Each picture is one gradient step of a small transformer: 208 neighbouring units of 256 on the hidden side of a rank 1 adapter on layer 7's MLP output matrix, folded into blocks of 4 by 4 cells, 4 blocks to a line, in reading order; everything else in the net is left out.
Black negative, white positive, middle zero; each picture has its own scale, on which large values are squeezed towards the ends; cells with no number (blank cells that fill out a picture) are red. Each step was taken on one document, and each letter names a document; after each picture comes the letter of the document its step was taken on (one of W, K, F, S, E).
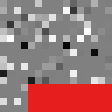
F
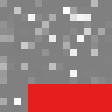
F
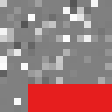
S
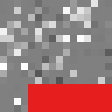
S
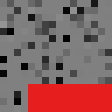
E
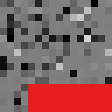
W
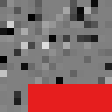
E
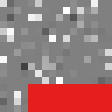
E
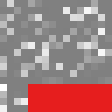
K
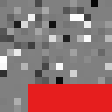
S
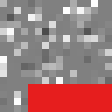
E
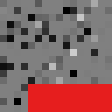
F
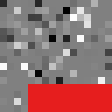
S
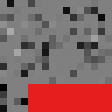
K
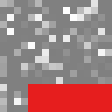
K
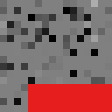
F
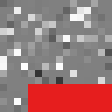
S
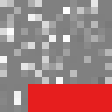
E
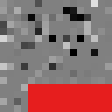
F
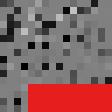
W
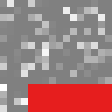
K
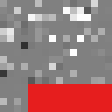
F
